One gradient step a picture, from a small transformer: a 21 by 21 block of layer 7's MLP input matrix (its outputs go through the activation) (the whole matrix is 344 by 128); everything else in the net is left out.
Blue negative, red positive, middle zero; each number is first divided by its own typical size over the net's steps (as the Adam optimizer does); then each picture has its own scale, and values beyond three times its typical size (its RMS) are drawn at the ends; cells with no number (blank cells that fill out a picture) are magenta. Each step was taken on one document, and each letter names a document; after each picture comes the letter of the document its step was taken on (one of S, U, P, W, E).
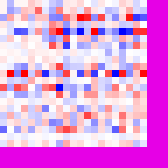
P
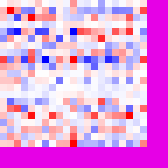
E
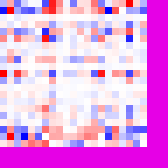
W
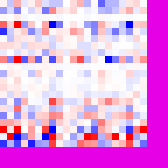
W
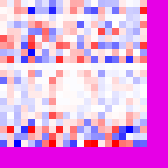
W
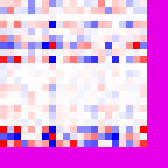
W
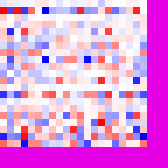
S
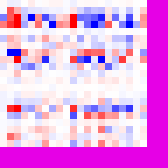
E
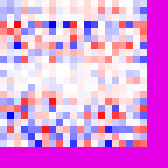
S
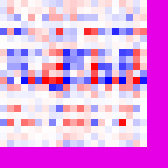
P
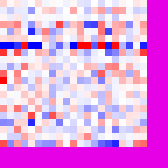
S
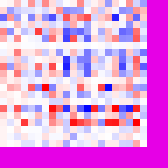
P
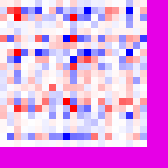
E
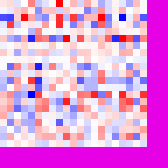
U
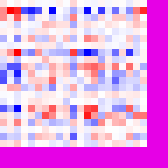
E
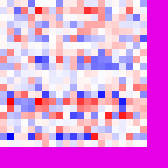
U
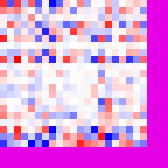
W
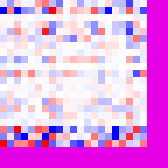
W
